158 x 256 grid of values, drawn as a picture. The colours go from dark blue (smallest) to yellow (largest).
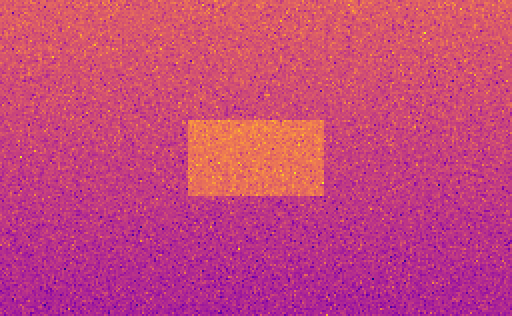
The values follow a bell shape. There are no regular stripes. The field climbs toward the top. The ninth with the highest average is the centre. An odd patch, higher than its surroundings, sits in the centre.
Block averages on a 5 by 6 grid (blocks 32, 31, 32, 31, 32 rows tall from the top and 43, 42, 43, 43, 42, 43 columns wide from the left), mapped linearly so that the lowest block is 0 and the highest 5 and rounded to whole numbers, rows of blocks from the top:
444444
333333
225522
111111
000000
